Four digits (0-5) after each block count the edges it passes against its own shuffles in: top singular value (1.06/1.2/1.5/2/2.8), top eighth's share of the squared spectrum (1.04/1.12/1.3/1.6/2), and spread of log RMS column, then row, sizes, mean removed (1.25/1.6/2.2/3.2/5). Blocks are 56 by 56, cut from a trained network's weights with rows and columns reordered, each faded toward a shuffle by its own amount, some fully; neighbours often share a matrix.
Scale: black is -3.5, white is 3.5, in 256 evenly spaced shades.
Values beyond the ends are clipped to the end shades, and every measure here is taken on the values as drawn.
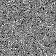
1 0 0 0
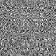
3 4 2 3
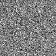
2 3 1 1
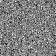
0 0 0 0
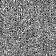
1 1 0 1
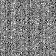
3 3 0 2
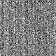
3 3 0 2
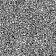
1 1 0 0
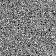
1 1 0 0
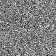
1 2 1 0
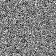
0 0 0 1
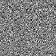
2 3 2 2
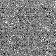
1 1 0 0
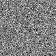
0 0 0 0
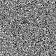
0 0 0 0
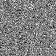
1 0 0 0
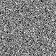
0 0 0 0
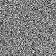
2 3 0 1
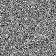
1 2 0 0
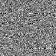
3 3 0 2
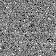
0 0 0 0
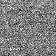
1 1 1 0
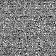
2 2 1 0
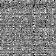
3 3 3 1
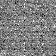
2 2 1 0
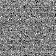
2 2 1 0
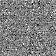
1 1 1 0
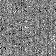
2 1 0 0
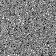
0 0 0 0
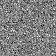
1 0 0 0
